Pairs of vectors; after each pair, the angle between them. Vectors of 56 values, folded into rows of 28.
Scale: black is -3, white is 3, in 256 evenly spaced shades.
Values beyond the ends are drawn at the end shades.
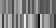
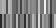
partly opposed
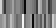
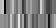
partly aligned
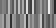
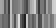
partly opposed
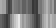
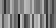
partly opposed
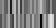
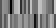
partly aligned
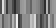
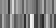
orthogonal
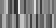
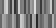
nearly parallel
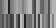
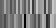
partly aligned
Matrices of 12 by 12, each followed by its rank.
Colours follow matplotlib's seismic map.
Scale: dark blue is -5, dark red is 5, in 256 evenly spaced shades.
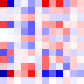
two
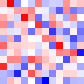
full rank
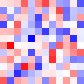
full rank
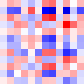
two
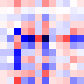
two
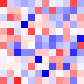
full rank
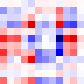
two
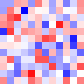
full rank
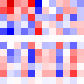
two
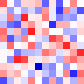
full rank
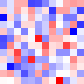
full rank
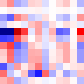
two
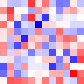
full rank
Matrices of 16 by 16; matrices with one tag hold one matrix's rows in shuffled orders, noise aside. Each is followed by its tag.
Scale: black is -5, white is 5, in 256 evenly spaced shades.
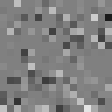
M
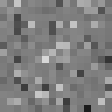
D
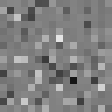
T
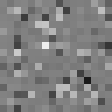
D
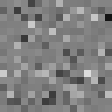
M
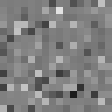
T
